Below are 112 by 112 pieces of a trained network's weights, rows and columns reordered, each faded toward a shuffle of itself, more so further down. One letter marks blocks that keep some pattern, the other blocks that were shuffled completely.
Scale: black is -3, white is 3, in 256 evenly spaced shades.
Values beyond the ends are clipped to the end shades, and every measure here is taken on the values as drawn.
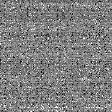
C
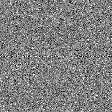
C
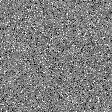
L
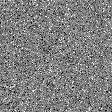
L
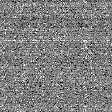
C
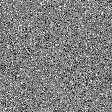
L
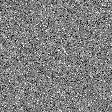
L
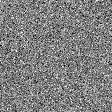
L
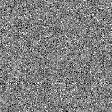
C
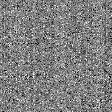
C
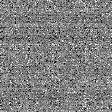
C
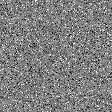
L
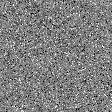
L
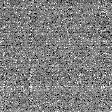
C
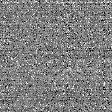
C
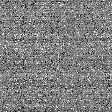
C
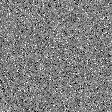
L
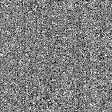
C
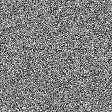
C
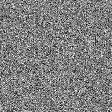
C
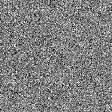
C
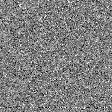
C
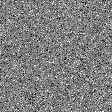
L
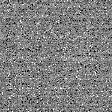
C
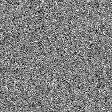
C
